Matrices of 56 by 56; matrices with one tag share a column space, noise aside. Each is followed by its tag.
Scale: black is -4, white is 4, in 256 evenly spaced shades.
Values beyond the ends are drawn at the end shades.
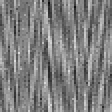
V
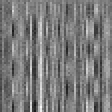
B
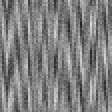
V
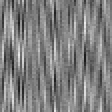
V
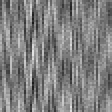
V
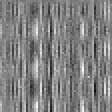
B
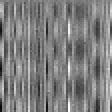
B
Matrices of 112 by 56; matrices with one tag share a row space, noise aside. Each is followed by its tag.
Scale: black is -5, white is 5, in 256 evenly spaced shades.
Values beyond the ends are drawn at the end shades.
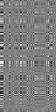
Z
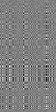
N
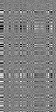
Z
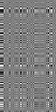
Z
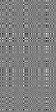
N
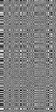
Z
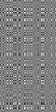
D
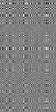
N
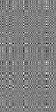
N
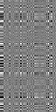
Z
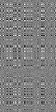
D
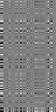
Z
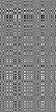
D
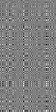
N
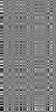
Z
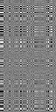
Z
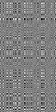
D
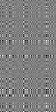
N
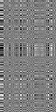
Z
